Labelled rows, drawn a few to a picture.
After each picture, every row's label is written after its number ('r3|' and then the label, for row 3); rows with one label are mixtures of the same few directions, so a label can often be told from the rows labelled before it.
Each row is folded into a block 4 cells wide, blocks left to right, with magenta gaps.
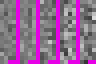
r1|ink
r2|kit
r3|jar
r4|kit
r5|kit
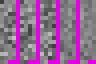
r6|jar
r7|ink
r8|ink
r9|kit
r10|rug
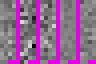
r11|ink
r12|jar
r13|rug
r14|rug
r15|jar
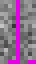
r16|rug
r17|ink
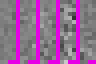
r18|kit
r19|jar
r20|rug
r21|kit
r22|jar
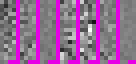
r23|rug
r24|jar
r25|kit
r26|jar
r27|ink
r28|ink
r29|rug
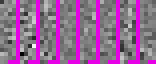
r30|jar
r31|jar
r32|rug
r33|jar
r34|kit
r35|jar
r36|kit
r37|jar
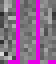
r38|rug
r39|rug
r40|kit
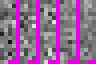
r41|ink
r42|rug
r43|kit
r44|jar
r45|rug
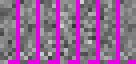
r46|ink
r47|ink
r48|ink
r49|rug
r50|jar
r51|rug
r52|ink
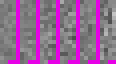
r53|jar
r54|jar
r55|ink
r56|jar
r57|ink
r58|kit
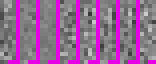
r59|rug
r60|kit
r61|rug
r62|jar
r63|kit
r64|kit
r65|kit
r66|ink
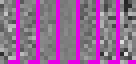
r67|ink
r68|jar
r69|ink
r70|kit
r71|rug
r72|rug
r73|rug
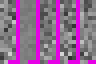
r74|kit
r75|ink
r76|rug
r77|ink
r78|rug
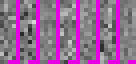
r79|rug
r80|ink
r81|ink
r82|ink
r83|rug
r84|kit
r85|kit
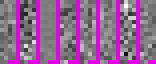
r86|ink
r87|rug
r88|jar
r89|ink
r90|kit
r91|rug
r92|rug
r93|jar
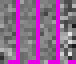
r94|jar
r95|jar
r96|ink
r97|ink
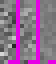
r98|jar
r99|ink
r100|jar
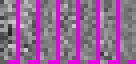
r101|ink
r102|rug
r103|kit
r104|rug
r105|rug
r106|rug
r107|kit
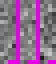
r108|jar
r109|ink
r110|jar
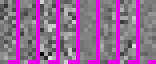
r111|rug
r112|ink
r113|ink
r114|kit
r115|kit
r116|kit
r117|jar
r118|jar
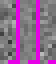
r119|ink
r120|kit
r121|jar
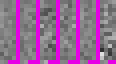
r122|rug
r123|kit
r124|ink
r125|rug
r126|rug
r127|jar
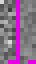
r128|jar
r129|jar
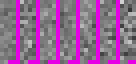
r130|ink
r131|jar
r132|ink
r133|rug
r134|rug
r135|jar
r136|jar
